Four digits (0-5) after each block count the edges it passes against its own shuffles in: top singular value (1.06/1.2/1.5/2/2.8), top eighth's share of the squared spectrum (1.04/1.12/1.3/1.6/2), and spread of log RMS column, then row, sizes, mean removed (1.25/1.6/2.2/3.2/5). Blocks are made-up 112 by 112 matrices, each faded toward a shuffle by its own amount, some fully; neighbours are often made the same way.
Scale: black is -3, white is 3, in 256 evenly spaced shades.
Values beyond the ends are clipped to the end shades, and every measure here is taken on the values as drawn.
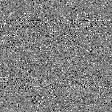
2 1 0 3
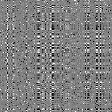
5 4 4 3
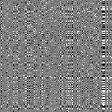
5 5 4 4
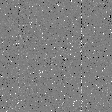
3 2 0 0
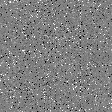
3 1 0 0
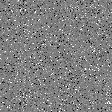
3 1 0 0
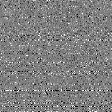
4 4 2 3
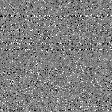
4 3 0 2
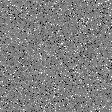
0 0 0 0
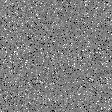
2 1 0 0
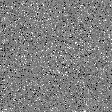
3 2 0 0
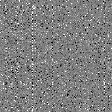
4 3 2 1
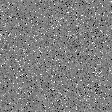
2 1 0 0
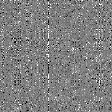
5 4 3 2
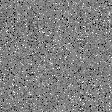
3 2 1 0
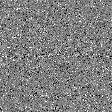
1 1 0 2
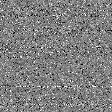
1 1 0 2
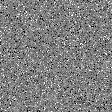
0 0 0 0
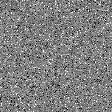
3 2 1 0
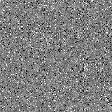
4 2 1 1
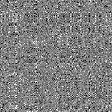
4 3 2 2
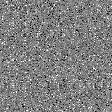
3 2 1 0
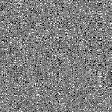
4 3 2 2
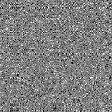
4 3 2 2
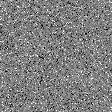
2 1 0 0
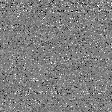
1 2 0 2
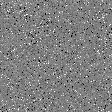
0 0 0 0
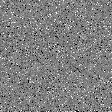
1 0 0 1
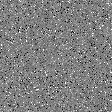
0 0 0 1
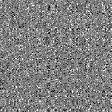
4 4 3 2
